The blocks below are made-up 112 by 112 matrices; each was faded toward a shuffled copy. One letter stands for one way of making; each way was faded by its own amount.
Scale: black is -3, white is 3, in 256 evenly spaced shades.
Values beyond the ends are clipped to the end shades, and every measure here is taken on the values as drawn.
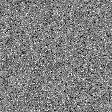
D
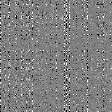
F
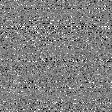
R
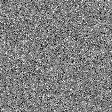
D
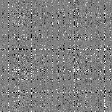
F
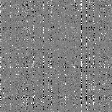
F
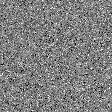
D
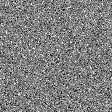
D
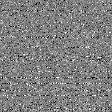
R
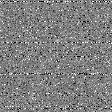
R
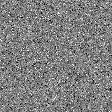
D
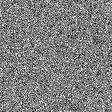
D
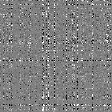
F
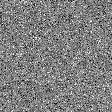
D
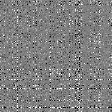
F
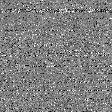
R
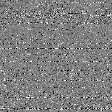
R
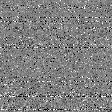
R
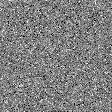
D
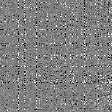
F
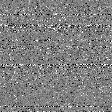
R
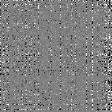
F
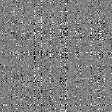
F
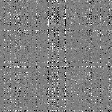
F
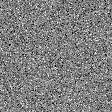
D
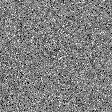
D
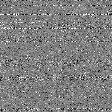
R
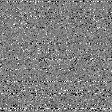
R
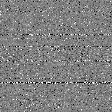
R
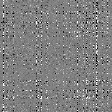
F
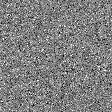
D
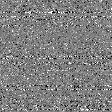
R
